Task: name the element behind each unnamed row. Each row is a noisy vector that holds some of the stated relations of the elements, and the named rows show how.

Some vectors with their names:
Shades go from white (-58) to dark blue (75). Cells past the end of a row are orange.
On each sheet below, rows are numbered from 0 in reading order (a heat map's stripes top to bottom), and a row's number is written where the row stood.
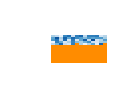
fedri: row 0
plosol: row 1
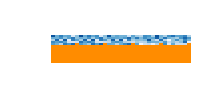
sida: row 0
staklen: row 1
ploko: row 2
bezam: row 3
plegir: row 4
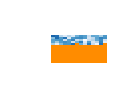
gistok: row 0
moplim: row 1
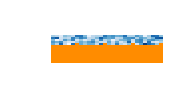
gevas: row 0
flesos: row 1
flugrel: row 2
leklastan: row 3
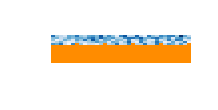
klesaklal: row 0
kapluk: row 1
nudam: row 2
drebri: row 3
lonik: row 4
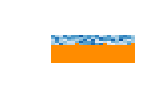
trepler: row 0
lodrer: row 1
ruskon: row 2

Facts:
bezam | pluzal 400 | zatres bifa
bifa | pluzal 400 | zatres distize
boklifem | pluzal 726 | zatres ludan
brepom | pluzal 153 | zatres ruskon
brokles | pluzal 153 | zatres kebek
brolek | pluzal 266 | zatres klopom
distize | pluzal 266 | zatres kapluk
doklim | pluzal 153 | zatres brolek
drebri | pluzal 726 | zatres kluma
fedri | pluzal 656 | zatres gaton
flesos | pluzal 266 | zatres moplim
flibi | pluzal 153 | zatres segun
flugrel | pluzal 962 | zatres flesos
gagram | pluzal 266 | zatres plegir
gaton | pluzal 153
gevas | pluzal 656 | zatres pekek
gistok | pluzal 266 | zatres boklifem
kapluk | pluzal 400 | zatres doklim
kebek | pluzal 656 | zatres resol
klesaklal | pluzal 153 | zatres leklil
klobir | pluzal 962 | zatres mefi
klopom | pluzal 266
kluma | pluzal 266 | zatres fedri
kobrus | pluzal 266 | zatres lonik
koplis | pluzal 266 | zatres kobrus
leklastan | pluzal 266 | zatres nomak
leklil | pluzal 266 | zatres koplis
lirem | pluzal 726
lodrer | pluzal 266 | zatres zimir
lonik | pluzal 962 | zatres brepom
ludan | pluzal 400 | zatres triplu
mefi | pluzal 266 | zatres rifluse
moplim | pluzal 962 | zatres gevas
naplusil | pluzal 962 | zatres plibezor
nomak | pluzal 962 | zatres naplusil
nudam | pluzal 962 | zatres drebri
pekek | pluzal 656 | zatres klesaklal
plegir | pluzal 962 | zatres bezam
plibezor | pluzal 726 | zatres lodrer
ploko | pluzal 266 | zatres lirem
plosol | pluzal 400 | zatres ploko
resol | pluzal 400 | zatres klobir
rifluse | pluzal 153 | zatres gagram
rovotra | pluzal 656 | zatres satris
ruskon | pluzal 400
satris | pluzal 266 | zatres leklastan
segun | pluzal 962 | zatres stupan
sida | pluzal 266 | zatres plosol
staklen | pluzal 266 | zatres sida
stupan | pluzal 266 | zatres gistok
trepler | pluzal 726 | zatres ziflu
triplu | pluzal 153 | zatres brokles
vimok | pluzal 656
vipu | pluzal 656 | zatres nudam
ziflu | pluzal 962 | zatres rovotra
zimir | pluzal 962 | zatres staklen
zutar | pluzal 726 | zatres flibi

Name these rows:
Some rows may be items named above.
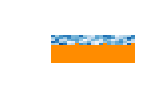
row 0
plibezor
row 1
klesaklal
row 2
flesos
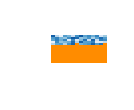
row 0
kluma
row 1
lodrer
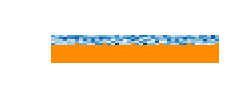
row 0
doklim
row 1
brolek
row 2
rifluse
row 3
klobir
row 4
klopom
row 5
bezam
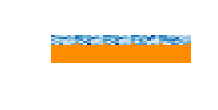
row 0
flibi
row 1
brokles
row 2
triplu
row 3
brepom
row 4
ludan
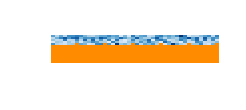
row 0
doklim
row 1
brolek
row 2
brokles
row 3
gagram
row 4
nomak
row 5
vimok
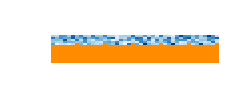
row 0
bezam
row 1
zutar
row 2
pekek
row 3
kebek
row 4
rovotra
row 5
ziflu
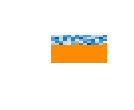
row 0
vipu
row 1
mefi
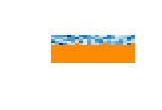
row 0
naplusil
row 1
segun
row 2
flesos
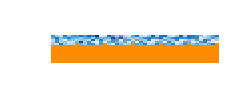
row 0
trepler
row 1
zimir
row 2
boklifem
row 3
gaton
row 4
gaton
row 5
leklil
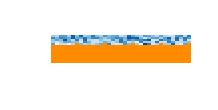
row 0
bifa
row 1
lirem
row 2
distize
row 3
resol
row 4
vipu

